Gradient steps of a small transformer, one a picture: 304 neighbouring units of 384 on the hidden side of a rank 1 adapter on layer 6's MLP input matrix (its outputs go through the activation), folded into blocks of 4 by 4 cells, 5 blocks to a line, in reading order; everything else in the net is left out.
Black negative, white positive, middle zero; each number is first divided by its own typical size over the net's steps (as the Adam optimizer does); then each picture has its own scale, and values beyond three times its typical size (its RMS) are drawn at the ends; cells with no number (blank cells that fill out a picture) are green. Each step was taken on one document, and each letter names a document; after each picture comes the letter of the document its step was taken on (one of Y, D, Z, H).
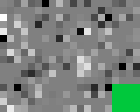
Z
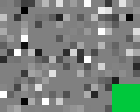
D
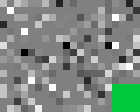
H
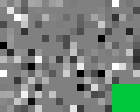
H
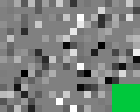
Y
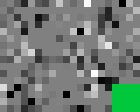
D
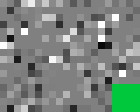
Y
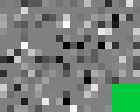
D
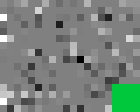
Z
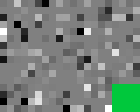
Z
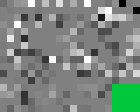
Y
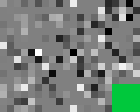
H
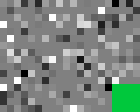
Y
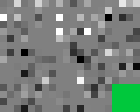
Z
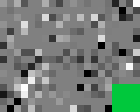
H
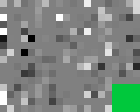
Z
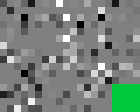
Y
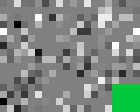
D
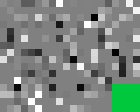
H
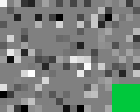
D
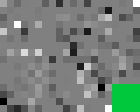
Z
